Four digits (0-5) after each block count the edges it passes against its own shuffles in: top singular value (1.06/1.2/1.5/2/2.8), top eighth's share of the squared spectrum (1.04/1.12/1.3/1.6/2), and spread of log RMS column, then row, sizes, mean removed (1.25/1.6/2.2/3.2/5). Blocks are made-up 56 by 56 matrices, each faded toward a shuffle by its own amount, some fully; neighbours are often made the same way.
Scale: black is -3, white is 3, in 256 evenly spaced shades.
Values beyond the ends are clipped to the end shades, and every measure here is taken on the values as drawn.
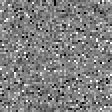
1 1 0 0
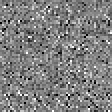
3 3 1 1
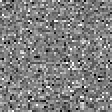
3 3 1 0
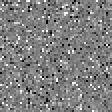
1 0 0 0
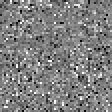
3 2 1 1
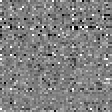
2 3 1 3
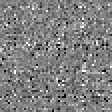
1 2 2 3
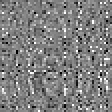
4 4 3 2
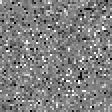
0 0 0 0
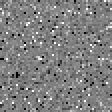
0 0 0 0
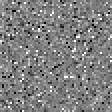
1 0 0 0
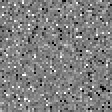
0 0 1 0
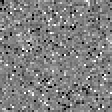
0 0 0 0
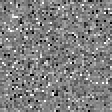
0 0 0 0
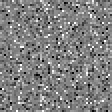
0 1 1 0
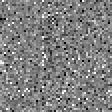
0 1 1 0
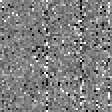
2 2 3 0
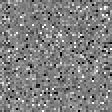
1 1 1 0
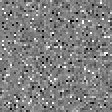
1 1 0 0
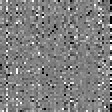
4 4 3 1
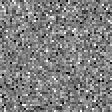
0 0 0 0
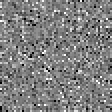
3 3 1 1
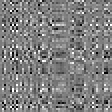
4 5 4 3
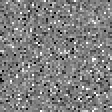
0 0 0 0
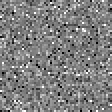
2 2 0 0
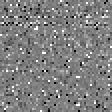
3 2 0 1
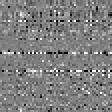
4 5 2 3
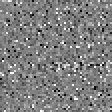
3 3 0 1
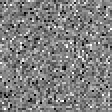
2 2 0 0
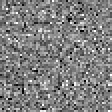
3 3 1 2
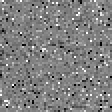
2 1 0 0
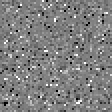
2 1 0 0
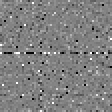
3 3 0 1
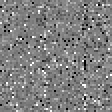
2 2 1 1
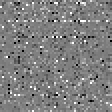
3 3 1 2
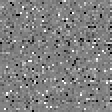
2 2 0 1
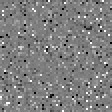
2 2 1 0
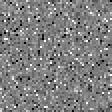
2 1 0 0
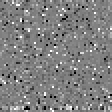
3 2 0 0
